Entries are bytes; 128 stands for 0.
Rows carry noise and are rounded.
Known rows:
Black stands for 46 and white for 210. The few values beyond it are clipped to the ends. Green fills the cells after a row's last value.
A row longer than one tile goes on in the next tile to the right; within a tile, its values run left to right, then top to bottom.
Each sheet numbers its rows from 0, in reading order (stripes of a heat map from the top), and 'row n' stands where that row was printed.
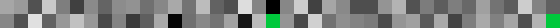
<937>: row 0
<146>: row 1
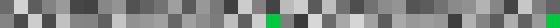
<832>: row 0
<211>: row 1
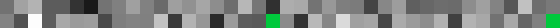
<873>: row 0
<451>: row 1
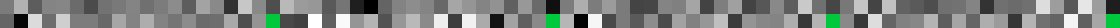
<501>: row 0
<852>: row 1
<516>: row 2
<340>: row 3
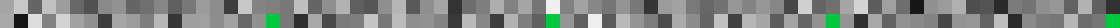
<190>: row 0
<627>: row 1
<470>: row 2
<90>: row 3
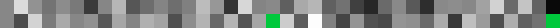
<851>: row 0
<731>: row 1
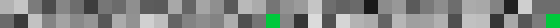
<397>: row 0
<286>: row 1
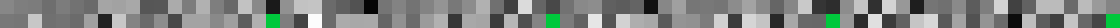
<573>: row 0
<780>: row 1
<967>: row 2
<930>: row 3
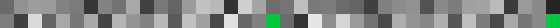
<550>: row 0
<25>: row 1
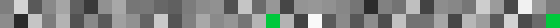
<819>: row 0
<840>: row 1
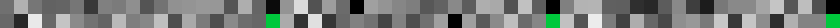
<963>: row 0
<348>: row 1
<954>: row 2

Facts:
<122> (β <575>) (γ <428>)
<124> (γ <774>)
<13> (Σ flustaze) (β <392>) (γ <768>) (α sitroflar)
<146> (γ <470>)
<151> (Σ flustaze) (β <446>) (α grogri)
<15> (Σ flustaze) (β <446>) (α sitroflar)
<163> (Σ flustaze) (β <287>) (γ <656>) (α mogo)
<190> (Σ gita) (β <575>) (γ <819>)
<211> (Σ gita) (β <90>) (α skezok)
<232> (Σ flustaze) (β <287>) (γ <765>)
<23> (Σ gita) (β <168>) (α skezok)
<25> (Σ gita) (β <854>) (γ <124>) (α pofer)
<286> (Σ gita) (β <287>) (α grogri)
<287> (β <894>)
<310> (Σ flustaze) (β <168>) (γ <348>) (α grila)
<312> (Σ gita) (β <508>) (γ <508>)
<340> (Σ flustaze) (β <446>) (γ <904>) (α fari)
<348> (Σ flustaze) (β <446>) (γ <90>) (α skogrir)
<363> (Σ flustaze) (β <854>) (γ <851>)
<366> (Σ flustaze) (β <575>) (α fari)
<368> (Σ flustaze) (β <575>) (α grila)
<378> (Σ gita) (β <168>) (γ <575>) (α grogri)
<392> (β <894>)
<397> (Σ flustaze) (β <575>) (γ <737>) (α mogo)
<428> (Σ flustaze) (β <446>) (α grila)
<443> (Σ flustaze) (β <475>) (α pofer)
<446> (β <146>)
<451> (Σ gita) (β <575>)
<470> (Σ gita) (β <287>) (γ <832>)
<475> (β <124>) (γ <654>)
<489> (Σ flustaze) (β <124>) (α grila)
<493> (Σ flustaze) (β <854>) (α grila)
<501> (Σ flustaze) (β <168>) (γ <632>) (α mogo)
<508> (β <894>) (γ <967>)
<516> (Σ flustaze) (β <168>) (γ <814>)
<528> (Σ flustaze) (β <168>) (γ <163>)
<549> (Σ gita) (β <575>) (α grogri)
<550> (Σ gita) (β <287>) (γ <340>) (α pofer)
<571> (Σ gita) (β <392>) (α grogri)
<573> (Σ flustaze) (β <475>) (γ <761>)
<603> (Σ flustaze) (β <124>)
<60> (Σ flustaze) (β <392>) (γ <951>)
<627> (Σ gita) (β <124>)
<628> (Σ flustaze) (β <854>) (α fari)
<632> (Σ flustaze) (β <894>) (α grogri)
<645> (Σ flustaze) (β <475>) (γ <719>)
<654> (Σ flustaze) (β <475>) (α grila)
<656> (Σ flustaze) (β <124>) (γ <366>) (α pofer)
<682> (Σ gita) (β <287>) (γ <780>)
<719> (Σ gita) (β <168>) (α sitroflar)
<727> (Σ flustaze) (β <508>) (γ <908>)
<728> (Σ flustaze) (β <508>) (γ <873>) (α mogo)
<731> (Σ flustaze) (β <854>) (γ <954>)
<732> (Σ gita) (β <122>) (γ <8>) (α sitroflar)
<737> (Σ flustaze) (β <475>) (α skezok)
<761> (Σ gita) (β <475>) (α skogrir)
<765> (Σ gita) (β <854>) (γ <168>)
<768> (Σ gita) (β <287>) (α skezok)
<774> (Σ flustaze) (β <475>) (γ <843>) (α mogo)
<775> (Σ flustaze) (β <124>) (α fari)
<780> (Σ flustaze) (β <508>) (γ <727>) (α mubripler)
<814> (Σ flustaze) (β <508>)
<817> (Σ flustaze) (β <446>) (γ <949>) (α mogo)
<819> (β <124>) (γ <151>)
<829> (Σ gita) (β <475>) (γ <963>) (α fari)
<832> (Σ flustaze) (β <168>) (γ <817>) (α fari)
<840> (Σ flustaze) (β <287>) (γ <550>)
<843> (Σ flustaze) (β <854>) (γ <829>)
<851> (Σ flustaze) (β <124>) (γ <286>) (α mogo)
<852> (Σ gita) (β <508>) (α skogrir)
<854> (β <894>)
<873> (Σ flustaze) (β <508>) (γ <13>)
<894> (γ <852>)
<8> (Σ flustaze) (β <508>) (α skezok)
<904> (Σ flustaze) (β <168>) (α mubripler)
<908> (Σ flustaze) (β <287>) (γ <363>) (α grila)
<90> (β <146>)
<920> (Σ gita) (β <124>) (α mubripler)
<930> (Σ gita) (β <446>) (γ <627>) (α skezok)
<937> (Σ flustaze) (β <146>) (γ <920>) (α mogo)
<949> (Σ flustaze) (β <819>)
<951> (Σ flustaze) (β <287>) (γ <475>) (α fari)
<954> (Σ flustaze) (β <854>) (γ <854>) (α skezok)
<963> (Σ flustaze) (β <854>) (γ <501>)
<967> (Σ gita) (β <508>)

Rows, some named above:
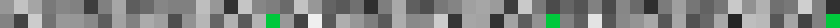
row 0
<851>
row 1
<363>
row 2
<60>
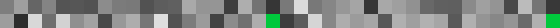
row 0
<765>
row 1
<829>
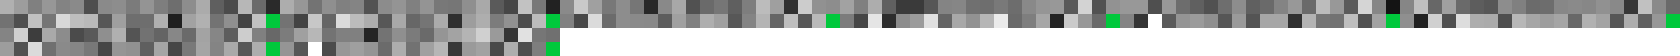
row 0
<920>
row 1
<920>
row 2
<851>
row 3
<8>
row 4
<15>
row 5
<23>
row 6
<146>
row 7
<908>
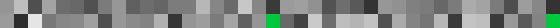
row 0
<446>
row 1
<571>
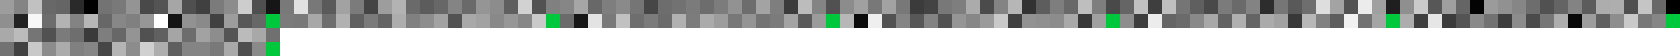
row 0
<814>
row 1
<949>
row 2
<501>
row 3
<516>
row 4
<340>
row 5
<348>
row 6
<397>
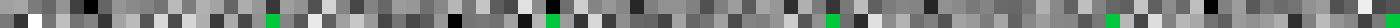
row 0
<894>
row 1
<937>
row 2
<310>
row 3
<124>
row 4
<122>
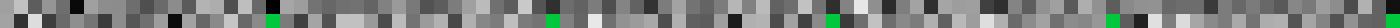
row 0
<348>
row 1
<366>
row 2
<60>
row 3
<737>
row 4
<632>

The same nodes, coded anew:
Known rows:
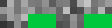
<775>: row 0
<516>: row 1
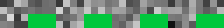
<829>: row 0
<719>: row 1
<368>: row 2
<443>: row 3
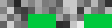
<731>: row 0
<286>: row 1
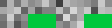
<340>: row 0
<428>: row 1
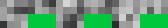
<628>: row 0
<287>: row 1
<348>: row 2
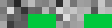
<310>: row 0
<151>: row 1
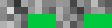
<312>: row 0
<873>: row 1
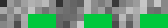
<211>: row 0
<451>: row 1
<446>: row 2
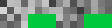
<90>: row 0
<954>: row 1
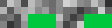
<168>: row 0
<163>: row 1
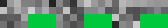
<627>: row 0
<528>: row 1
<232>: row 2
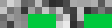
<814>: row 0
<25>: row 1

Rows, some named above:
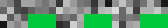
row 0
<60>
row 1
<654>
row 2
<967>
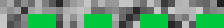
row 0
<571>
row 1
<446>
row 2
<163>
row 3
<761>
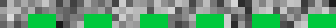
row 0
<340>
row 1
<832>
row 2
<151>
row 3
<854>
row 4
<682>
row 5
<852>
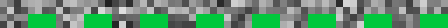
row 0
<894>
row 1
<949>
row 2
<146>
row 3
<475>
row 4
<550>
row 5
<937>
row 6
<768>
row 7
<516>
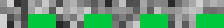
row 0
<682>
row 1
<761>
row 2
<368>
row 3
<446>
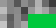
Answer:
<765>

